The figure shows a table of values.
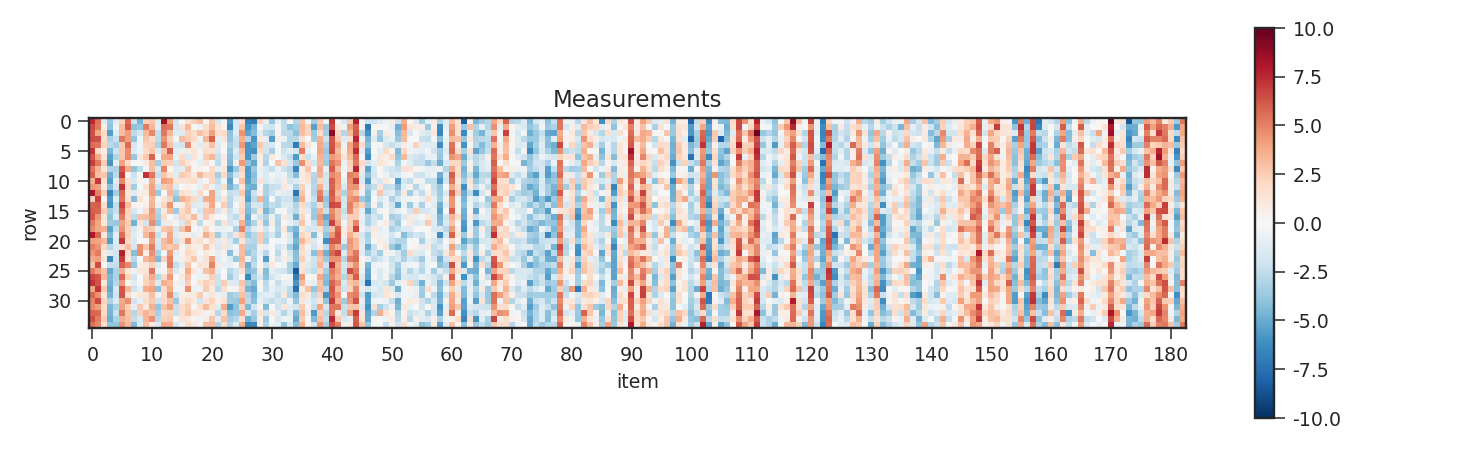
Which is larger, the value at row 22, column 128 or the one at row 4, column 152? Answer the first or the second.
the first
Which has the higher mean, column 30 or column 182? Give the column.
182
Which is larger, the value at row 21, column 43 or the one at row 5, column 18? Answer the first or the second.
the first
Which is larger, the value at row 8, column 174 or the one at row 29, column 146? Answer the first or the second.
the second
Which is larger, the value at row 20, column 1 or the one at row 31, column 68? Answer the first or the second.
the first
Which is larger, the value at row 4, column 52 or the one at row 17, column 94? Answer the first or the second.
the first
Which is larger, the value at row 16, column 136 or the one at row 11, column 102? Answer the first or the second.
the second
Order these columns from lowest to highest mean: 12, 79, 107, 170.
79, 107, 12, 170
